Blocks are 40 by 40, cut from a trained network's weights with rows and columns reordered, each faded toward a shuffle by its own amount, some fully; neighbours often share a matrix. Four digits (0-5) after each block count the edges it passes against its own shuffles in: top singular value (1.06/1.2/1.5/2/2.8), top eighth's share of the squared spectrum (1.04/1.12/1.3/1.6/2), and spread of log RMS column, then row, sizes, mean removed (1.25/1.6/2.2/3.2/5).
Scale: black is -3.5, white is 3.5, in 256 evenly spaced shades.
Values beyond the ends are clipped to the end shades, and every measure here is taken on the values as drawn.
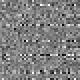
4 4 1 3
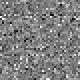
2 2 0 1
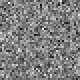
0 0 0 0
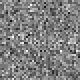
2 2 0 0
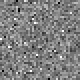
0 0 0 0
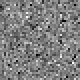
2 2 0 0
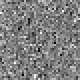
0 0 0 0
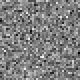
0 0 0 0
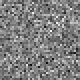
0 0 0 0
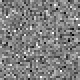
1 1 0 0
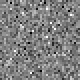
1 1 0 0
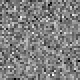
0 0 0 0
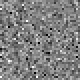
1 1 0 0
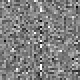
2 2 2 0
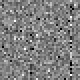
2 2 1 0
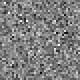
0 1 0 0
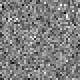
1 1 0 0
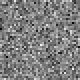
1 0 0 0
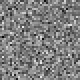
1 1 0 0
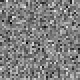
1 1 0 0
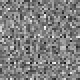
3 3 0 2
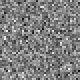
2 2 0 1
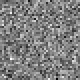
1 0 0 0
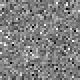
1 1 0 0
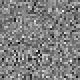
3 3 0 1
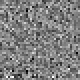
1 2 1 1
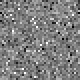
0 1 0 0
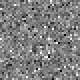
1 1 0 0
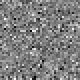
3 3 0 2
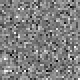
2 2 0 1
